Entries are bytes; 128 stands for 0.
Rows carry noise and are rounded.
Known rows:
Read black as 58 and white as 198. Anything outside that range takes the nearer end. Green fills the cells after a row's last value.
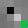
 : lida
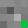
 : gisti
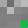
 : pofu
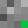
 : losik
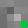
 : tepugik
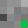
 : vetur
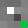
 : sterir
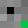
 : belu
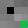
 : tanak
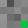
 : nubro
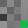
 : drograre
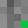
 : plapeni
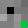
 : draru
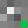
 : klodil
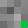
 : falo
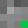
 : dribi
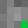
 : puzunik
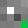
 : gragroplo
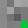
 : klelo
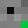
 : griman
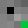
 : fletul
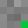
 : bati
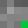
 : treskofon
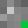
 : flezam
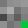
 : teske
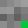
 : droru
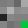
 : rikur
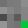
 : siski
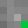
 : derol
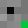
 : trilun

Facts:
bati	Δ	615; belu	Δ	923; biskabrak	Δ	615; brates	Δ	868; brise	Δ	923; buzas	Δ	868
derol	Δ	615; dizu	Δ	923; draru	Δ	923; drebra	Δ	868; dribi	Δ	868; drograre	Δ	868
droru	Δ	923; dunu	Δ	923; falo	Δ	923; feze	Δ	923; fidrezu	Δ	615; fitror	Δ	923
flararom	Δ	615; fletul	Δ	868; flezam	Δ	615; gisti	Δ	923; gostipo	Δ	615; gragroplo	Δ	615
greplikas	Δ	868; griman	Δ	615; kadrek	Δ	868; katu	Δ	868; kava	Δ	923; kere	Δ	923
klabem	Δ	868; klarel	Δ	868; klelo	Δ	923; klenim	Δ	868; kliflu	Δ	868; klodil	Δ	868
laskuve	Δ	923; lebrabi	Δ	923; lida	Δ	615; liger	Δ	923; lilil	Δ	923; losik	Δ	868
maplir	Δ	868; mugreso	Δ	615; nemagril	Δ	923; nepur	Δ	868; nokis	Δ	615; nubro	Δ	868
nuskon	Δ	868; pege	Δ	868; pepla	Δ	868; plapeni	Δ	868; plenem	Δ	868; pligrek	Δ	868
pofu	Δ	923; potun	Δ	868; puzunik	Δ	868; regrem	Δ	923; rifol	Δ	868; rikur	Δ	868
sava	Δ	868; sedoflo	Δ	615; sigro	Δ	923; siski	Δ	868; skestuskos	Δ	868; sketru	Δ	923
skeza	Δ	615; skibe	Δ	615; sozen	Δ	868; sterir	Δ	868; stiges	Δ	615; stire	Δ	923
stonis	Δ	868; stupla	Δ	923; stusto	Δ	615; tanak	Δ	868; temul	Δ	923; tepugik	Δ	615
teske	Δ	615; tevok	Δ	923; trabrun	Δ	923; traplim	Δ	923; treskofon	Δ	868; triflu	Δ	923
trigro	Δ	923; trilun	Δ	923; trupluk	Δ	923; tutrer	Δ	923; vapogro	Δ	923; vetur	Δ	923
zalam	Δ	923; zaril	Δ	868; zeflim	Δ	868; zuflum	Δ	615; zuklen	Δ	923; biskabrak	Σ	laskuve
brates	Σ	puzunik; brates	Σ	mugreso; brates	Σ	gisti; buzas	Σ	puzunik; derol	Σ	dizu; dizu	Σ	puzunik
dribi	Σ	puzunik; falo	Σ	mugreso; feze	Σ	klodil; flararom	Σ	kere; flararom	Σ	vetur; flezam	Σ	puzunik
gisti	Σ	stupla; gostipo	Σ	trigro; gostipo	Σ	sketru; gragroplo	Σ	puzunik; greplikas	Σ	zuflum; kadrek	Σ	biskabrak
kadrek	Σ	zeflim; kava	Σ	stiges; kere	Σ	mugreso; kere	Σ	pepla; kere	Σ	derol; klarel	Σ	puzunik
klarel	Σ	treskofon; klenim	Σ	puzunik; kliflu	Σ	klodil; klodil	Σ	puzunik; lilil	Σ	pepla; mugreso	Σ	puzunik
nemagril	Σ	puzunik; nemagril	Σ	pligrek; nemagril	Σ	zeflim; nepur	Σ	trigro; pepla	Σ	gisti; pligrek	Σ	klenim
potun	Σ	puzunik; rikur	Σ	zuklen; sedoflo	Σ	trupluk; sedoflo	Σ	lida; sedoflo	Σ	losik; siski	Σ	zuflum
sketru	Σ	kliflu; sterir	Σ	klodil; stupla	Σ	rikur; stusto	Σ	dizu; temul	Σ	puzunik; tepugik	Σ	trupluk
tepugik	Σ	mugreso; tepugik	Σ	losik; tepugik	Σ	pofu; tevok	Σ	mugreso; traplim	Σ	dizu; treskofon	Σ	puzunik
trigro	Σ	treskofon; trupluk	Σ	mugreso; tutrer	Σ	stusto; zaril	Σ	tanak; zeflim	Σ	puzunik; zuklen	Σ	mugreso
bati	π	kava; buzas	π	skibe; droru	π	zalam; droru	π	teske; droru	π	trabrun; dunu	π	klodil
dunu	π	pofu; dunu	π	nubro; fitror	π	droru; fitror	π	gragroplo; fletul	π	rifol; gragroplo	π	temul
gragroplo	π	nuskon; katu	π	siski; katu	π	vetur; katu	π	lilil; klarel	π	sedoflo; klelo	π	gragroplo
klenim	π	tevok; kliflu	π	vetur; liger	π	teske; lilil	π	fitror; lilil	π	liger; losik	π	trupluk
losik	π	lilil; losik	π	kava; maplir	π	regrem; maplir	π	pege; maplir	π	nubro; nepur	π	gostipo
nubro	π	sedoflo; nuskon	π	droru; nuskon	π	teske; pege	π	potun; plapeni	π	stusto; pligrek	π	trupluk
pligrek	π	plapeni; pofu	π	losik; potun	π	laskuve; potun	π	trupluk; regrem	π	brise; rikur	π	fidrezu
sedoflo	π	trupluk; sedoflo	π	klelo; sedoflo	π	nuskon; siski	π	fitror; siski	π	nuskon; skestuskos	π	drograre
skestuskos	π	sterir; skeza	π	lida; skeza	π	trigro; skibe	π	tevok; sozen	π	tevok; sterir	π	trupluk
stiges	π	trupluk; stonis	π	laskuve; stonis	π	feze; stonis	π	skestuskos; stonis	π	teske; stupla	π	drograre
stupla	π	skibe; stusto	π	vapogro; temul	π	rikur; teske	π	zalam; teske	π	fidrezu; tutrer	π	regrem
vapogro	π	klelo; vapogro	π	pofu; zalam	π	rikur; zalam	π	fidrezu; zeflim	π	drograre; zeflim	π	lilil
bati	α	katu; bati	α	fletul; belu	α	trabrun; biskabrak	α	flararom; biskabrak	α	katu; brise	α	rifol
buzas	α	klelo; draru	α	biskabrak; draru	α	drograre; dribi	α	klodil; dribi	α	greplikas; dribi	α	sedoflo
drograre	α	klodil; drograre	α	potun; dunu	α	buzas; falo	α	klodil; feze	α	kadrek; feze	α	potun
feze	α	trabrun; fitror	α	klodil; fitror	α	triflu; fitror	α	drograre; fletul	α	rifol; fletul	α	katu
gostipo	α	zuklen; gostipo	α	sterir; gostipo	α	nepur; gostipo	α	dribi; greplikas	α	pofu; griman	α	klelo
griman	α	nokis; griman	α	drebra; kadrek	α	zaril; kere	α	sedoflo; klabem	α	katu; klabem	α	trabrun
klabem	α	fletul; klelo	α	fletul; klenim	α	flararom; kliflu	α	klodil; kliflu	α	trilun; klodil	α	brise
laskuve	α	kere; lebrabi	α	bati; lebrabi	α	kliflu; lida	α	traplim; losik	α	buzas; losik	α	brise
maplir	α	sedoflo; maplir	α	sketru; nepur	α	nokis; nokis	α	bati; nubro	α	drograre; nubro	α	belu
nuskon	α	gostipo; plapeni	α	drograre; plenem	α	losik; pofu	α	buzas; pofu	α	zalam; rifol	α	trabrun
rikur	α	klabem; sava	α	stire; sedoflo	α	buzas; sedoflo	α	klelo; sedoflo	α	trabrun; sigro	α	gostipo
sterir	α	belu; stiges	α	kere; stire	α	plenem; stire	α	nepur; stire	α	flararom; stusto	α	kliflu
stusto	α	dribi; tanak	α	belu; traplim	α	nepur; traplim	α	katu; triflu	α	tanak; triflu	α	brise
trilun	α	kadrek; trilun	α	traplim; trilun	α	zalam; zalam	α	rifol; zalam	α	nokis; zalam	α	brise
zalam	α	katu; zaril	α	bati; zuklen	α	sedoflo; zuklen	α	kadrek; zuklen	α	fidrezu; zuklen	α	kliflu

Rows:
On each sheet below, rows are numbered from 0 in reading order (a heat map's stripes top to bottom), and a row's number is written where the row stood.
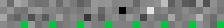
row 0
vapogro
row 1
nuskon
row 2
biskabrak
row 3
fidrezu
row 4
zuflum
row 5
lilil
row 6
nepur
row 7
maplir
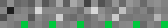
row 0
sozen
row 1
buzas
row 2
dunu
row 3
klenim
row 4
tutrer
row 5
flararom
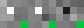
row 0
laskuve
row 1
feze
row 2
sava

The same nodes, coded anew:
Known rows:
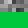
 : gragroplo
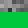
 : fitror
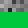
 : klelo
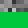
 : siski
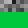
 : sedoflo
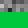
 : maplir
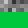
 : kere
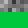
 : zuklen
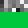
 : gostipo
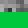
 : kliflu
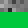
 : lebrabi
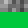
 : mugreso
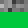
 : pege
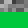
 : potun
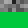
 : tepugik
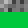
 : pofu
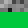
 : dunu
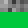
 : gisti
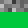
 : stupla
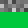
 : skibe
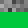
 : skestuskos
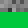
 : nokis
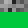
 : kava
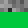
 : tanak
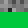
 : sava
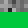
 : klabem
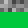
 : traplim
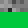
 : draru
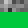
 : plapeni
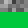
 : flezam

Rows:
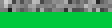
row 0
bati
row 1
sterir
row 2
teske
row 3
feze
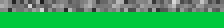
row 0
trigro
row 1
tevok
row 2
zuflum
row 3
sketru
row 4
temul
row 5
fidrezu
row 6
pligrek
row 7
derol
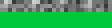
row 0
klarel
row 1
stusto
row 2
losik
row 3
puzunik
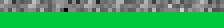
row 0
falo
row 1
zeflim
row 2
skeza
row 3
nemagril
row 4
klodil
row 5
kadrek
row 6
buzas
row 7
rikur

